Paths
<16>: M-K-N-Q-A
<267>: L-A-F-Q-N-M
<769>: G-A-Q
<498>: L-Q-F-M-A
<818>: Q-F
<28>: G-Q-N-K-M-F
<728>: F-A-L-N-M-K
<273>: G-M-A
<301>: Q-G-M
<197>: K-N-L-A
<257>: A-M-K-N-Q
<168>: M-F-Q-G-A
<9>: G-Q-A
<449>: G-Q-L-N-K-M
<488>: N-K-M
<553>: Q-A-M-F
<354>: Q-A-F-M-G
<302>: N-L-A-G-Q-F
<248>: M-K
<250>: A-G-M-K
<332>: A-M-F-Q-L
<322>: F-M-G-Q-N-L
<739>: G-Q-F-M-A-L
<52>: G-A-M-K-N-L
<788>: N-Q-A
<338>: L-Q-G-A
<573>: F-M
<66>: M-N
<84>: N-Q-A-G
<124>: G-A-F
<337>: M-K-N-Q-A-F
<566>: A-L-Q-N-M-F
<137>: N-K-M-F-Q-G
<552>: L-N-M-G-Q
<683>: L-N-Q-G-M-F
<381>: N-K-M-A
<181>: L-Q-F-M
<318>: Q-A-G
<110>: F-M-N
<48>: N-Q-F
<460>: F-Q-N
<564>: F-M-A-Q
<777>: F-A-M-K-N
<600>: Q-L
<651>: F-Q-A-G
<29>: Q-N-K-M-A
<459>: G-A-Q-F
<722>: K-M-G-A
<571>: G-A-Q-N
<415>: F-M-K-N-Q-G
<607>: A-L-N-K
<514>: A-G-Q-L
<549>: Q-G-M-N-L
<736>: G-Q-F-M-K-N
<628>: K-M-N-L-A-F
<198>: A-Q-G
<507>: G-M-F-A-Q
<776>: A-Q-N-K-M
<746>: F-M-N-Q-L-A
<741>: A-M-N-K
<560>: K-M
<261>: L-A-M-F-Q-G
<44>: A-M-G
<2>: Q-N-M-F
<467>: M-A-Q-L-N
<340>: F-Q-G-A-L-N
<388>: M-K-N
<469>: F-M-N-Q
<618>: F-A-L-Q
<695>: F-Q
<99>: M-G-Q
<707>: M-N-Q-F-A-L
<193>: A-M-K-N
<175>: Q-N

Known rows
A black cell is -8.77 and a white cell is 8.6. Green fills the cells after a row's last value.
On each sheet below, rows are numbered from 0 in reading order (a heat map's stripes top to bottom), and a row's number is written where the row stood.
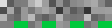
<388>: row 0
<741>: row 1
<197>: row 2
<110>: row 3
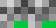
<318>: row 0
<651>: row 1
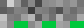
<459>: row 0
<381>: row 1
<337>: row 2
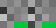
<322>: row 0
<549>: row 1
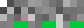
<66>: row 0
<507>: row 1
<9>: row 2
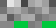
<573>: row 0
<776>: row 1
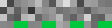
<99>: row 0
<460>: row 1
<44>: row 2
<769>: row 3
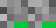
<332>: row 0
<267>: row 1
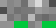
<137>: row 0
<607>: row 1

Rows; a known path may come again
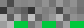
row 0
<788>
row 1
<322>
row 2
<29>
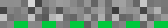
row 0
<739>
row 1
<99>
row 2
<507>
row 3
<488>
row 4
<777>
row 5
<552>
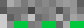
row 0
<9>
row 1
<52>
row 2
<2>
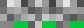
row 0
<573>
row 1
<818>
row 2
<250>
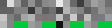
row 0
<124>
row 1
<197>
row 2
<175>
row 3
<28>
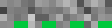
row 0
<628>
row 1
<273>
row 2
<776>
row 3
<553>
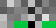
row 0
<459>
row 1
<600>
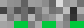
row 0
<84>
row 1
<683>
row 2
<248>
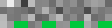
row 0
<198>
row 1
<257>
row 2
<137>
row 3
<415>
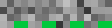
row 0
<16>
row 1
<337>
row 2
<301>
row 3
<110>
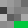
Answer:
<618>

